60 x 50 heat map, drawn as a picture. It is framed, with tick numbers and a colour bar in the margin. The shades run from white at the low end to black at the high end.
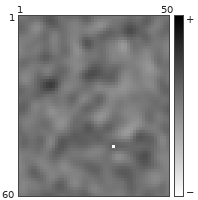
Seam: none. Grain: blotchy. Odd rows or columns: none. Slope: none. Histogram: heavy tails on both sides. Lone odd cells: 1, lower than its neighbours.
